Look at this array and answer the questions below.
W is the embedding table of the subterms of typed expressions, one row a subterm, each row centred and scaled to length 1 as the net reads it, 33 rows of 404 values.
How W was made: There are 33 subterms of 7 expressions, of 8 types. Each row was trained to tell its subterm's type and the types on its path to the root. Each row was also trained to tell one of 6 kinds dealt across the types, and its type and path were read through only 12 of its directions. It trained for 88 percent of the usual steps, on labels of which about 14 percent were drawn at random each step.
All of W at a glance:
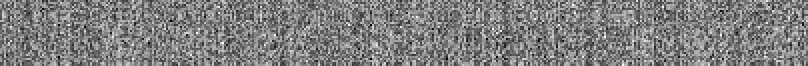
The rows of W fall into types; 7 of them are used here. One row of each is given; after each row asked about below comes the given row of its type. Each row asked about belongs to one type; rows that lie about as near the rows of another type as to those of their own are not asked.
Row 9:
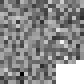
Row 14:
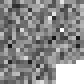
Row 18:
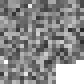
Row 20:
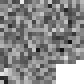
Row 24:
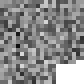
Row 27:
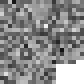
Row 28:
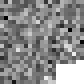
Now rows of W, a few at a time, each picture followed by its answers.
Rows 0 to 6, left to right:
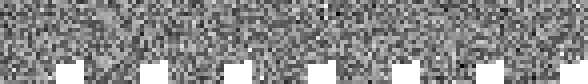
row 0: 14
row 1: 9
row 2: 20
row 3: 20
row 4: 14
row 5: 9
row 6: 9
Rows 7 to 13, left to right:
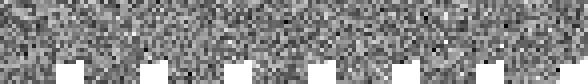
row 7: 24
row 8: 9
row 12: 24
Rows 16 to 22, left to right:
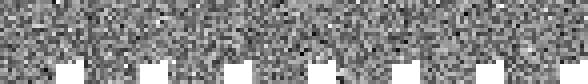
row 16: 27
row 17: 14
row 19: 20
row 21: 27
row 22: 14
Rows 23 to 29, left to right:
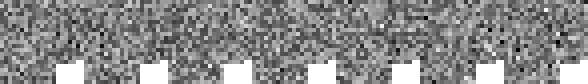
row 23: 9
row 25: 14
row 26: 20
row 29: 14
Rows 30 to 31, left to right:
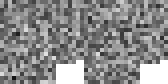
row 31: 27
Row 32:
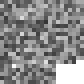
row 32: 27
